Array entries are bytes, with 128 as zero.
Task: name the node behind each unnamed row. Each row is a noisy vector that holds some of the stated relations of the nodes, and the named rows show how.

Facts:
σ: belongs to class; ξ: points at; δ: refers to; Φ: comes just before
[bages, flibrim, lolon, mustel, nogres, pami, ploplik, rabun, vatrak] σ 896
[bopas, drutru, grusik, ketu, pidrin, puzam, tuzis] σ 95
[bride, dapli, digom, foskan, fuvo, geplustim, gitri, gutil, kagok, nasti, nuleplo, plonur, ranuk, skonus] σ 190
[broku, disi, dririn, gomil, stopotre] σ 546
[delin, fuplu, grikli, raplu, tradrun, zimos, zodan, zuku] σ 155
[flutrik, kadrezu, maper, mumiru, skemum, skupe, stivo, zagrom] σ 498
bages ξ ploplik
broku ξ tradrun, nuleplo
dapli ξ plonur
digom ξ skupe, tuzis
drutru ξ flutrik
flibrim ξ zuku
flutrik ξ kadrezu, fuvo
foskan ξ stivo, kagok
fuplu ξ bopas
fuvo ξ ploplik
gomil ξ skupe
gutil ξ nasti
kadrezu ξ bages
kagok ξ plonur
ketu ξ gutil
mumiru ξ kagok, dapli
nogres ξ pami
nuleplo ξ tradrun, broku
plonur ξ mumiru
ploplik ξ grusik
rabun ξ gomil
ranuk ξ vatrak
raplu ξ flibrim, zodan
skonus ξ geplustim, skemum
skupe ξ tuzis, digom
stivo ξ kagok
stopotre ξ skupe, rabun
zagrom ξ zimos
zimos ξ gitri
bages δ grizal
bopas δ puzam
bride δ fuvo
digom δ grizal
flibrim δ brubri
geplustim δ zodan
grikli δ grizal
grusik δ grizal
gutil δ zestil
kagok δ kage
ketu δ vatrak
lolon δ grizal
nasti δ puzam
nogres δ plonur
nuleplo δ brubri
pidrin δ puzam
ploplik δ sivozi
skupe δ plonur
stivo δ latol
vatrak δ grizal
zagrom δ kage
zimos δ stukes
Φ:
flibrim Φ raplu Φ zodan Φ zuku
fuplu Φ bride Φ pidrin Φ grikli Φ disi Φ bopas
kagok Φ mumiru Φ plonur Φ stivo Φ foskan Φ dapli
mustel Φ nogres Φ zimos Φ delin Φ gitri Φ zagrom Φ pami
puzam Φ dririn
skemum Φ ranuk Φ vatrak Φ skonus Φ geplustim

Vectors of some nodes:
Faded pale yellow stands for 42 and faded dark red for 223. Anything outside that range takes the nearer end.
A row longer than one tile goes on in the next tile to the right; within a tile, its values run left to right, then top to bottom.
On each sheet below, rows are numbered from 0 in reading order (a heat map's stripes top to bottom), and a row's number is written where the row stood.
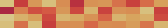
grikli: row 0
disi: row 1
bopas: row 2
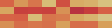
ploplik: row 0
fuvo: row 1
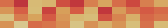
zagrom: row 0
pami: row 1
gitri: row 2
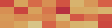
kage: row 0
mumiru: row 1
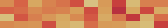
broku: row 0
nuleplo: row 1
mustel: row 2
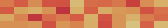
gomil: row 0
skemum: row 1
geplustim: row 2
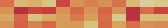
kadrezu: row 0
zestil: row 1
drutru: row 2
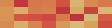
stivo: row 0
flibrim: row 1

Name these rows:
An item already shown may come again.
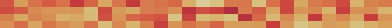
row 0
zodan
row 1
bopas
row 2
stivo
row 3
flutrik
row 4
raplu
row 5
plonur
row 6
plonur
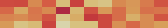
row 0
rabun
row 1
digom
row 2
tradrun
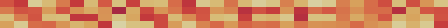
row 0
skonus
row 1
stopotre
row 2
digom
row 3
skonus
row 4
flutrik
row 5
drutru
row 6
tradrun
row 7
lolon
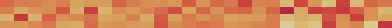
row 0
pidrin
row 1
bride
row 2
maper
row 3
zimos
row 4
delin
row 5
lolon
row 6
puzam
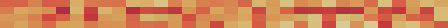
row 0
skupe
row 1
kagok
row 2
kadrezu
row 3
dririn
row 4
gutil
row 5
bages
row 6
grizal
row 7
ranuk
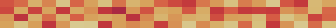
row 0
nogres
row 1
ketu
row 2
fuplu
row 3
pami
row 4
bages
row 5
dapli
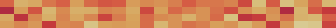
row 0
fuplu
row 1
tuzis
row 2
nasti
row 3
zuku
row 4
stopotre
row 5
vatrak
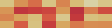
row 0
grusik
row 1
drutru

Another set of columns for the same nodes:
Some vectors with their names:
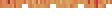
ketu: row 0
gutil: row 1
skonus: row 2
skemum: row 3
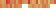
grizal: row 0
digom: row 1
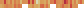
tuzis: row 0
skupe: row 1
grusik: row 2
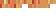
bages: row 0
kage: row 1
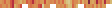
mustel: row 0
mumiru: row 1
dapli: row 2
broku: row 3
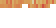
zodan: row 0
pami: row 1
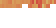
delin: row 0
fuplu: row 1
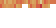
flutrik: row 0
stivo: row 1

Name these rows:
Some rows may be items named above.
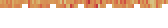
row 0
zodan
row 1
rabun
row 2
dririn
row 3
mumiru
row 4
bride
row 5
dapli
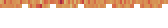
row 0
tradrun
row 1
stivo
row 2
plonur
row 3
tradrun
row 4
zimos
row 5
raplu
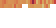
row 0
drutru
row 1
plonur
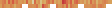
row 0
ranuk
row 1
zuku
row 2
grizal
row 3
zodan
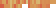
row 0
zagrom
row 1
rabun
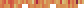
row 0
fuplu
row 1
grikli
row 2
nuleplo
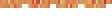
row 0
disi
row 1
pidrin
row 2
fuvo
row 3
nasti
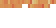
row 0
maper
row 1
ploplik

